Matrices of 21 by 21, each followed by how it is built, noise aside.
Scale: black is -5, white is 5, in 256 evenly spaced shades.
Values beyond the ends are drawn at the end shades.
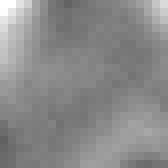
smooth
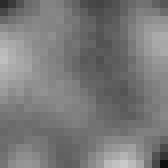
smooth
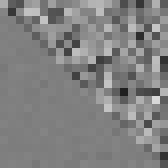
upper triangular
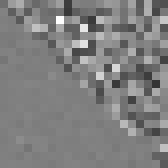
upper triangular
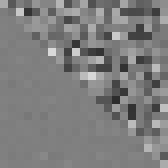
upper triangular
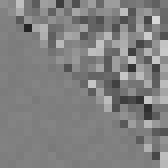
upper triangular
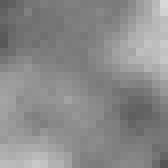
smooth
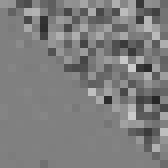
upper triangular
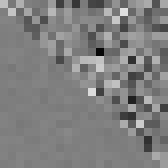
upper triangular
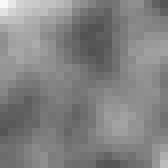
smooth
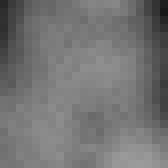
smooth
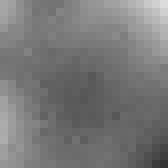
smooth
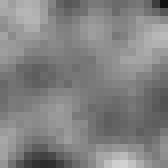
smooth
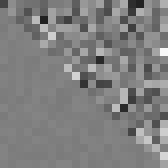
upper triangular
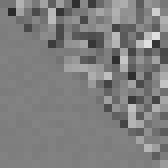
upper triangular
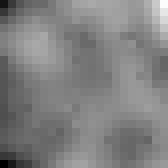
smooth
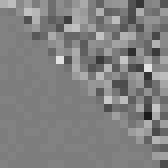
upper triangular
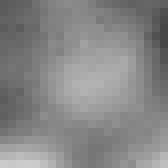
smooth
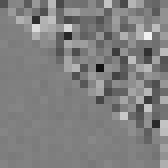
upper triangular
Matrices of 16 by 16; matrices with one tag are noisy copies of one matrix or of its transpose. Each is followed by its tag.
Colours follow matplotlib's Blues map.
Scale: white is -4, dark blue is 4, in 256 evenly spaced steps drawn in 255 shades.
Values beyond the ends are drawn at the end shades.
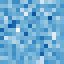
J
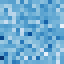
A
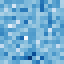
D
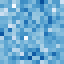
D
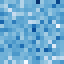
A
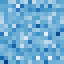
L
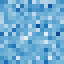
L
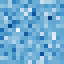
J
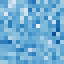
D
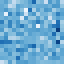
D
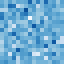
J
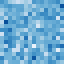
L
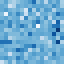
D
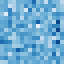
D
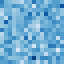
L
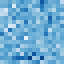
D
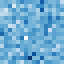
D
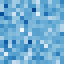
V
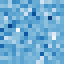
J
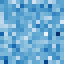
L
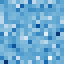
L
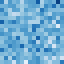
A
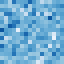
J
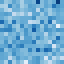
A
